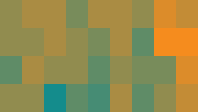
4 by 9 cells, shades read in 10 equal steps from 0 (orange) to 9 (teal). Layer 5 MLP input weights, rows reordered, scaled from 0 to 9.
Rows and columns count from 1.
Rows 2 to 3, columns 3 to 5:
3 4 5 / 4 4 6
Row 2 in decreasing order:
6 5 4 4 4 3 3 0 0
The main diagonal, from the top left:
4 4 4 6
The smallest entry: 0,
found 2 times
